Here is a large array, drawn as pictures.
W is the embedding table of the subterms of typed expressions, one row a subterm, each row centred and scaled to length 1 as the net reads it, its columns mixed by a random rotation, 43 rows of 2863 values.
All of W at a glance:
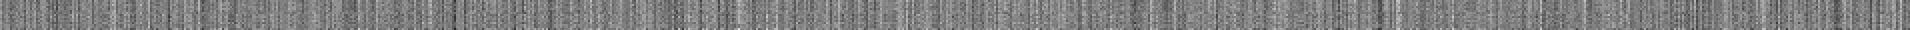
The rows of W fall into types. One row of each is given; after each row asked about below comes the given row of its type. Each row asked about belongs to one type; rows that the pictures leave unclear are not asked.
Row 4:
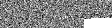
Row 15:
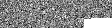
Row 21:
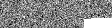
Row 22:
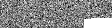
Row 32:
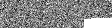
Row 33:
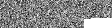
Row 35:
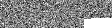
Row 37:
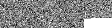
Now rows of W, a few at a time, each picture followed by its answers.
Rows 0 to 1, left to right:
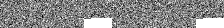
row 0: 21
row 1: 35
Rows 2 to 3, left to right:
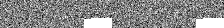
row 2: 4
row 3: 15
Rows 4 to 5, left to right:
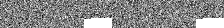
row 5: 33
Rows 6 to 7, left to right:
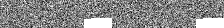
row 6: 22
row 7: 35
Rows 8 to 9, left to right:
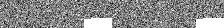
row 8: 32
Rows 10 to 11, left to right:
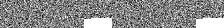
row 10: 4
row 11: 4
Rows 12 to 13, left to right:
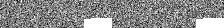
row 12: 33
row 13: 15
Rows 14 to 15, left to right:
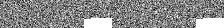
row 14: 4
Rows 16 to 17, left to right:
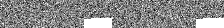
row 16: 35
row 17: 4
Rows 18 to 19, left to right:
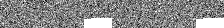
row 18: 35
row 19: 32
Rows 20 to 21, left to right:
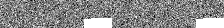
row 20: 35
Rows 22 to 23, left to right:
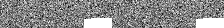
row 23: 22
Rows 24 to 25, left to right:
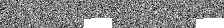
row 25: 15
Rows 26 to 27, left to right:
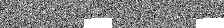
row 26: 15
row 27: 4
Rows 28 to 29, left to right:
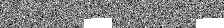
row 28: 21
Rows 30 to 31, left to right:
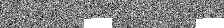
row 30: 21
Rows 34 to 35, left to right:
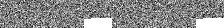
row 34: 35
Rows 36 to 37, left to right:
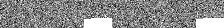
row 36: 33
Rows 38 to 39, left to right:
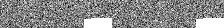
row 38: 22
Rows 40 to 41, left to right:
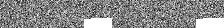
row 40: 33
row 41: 22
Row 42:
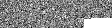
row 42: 15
